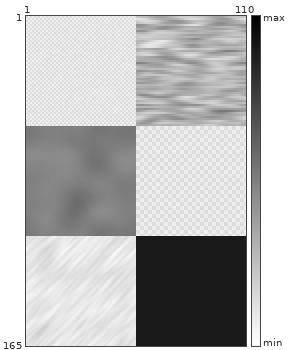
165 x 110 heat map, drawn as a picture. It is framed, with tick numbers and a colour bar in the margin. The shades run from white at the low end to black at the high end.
The table splits into 3 rows of 2 panels. Panel 1,1: very low, checkered, faint in contrast. Panel 1,2: low, streaked across. Panel 2,1: middling, smooth, faint in contrast. Panel 2,2: very low, checkered, faint in contrast. Panel 3,1: very low, slanting up to the right, faint in contrast. Panel 3,2: very high, flat.
